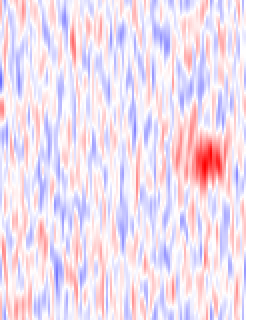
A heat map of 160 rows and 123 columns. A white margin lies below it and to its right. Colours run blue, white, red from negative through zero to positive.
There are no lone odd cells. The grain runs up and down. There is no overall slope. The middle right is the ninth with the highest average. A single bump stands in the middle right.
